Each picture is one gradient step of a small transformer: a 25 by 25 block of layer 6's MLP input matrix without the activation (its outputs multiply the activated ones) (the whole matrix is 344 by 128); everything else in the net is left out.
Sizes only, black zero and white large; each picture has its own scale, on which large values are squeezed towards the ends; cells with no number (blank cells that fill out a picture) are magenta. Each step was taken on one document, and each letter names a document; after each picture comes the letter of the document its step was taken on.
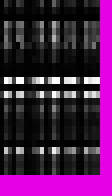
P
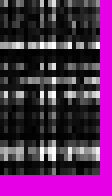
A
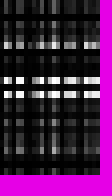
P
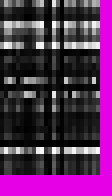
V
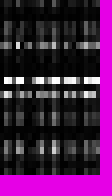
P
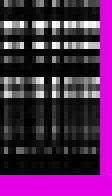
V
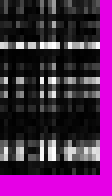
A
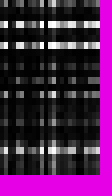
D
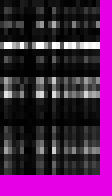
V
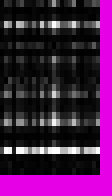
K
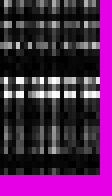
P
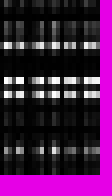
P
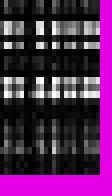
V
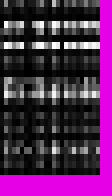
V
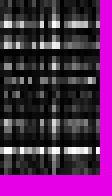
K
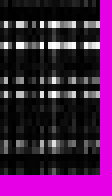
D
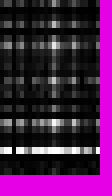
K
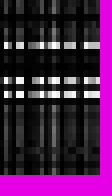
P
